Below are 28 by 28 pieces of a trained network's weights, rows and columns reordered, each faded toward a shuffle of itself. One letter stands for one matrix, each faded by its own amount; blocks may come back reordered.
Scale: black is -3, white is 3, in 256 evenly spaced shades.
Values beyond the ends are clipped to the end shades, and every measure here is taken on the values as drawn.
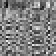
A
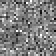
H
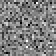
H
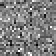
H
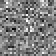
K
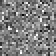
H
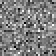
H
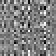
A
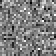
H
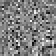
K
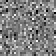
H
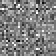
H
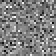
H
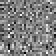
K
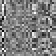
A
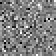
H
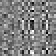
A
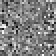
H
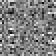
K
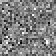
H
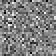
H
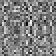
A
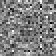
K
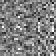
K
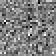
H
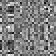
A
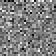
H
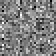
K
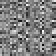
A
